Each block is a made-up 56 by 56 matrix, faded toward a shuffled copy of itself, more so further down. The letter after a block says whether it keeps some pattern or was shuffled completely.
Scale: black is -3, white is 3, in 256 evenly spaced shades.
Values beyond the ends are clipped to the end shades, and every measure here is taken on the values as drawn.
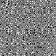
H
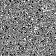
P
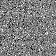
P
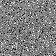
P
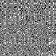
H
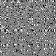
H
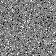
P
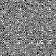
H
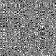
H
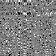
H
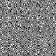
H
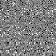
H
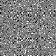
H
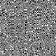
H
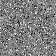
P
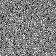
P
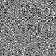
H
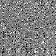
H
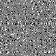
H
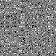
H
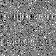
H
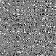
H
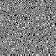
H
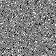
P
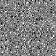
H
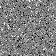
P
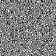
H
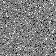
P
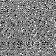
H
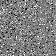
P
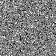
P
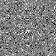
H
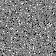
P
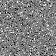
P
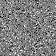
P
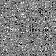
H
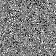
P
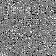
H
